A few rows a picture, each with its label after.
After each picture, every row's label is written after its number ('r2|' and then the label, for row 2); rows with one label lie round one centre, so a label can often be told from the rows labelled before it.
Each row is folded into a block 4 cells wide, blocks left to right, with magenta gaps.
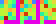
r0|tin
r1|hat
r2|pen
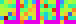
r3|tin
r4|hat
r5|pen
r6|tin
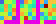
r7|tin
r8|tin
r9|pen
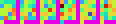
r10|tin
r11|tin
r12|hat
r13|hat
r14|tin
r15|pen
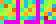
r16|pen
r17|hat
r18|tin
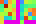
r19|pen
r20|tin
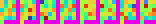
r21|hat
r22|hat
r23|tin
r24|hat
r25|pen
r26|hat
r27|tin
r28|pen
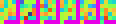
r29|hat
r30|tin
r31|hat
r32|hat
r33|tin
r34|tin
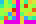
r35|tin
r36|pen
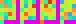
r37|pen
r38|hat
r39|pen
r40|tin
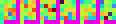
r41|tin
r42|pen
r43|pen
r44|tin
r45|tin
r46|tin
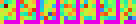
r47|pen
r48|pen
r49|tin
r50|pen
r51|pen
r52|hat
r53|hat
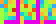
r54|pen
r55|pen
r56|tin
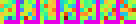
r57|hat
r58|tin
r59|pen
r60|tin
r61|hat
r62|tin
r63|pen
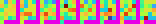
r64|hat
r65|hat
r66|hat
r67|pen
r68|hat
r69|hat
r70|hat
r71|tin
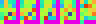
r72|tin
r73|tin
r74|tin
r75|tin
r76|pen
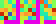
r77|tin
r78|hat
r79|pen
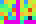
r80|tin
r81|hat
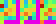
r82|hat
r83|hat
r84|hat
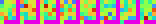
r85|tin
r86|pen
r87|pen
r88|hat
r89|pen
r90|tin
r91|hat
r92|tin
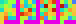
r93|tin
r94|hat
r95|pen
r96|hat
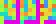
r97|pen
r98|hat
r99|hat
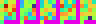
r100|pen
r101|tin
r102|tin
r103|hat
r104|hat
